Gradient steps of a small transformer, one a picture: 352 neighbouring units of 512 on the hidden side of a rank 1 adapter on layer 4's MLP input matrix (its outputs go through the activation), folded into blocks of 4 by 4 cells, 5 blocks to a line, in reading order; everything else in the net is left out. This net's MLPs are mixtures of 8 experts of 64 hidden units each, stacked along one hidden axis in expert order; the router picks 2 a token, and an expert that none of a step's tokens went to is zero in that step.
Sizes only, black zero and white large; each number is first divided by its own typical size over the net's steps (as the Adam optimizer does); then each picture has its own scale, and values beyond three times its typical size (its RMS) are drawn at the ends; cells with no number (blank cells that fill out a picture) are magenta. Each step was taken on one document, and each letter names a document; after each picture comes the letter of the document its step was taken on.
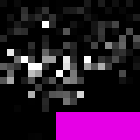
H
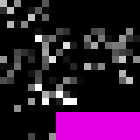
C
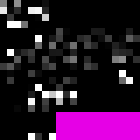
C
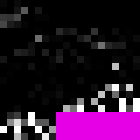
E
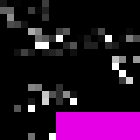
C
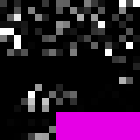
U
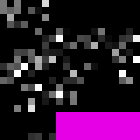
C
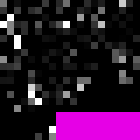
U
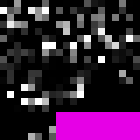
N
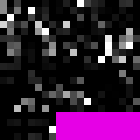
U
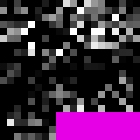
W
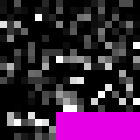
E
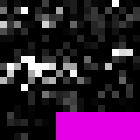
H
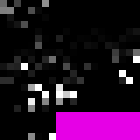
C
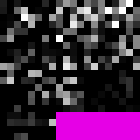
W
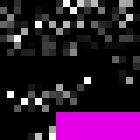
U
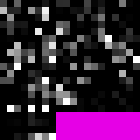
N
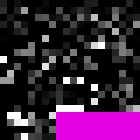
E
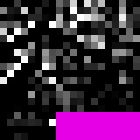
W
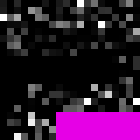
U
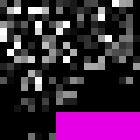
N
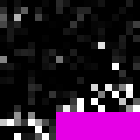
E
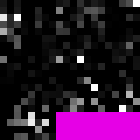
U
